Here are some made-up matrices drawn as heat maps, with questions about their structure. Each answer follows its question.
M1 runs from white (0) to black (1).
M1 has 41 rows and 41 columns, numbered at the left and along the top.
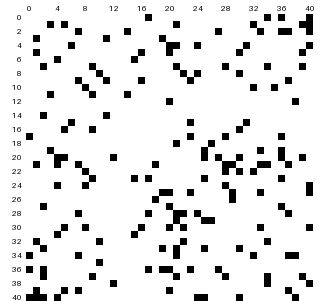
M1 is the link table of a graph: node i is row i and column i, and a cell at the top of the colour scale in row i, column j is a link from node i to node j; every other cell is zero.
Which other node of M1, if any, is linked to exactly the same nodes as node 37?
node 7
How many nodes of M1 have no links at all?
1
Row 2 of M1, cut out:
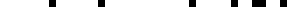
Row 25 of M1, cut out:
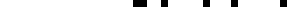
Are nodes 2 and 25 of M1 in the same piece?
yes
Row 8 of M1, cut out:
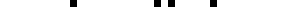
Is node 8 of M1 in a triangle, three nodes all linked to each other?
yes
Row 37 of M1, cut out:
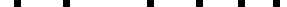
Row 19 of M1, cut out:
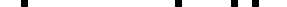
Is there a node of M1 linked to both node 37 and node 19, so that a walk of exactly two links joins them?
no
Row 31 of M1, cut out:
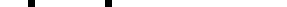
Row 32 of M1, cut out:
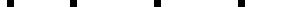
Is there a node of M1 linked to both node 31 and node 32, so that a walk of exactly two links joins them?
no
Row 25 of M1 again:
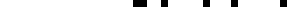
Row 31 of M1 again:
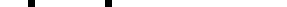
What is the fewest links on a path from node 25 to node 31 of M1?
3
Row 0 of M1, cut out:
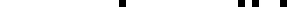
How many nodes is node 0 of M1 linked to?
4
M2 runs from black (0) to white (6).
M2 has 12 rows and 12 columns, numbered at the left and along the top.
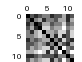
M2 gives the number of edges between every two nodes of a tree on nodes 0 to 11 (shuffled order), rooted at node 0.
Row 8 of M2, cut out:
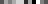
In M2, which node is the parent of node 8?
6
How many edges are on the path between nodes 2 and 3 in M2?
1
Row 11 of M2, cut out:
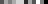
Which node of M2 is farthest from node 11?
9
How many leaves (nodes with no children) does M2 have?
5
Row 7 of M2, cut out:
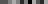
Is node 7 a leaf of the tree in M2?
no
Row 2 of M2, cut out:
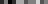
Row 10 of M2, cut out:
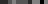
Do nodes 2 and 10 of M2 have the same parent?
yes
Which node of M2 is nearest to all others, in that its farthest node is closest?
10
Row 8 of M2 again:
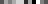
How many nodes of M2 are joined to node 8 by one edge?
1
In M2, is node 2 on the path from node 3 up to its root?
yes
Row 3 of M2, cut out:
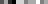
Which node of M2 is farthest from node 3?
9
